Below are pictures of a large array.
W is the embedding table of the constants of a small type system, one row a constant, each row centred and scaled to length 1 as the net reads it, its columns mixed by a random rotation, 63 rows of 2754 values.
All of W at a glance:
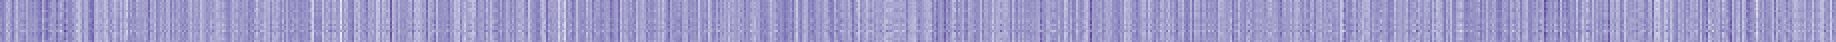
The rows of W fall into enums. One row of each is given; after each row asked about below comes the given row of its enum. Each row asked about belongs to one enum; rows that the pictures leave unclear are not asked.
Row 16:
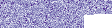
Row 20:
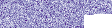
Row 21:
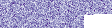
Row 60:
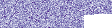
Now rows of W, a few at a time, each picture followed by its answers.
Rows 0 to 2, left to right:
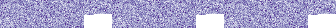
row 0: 20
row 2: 20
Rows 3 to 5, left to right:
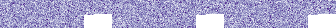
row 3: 21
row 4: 20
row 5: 16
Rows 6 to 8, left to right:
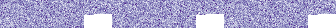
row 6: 20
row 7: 21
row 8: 20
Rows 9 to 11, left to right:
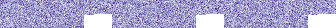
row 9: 20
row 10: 16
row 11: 21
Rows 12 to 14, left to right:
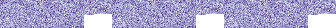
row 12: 20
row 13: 20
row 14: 20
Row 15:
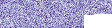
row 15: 20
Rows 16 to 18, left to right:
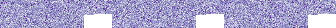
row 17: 60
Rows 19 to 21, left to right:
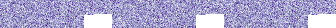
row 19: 21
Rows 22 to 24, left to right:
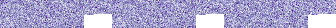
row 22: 20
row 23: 20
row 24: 21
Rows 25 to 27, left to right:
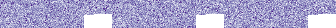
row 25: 16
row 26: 20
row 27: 60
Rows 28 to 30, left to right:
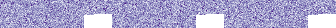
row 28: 16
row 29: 21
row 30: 60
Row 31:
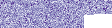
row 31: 16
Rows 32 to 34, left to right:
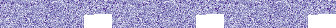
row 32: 16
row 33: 16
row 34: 16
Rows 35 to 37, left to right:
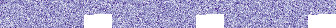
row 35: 20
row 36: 16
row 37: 21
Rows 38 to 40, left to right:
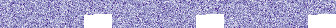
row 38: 21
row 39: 16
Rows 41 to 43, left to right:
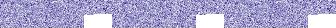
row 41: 16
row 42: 21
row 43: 16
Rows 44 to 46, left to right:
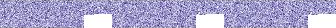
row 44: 60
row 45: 21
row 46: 21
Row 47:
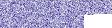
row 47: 21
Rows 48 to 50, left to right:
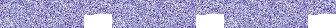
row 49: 20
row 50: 20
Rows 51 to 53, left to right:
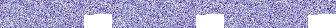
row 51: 20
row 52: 20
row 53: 16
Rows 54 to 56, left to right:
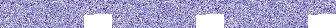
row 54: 16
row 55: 16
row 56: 20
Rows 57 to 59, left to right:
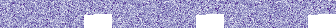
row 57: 21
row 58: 16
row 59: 16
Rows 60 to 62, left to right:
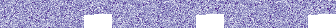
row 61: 16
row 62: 16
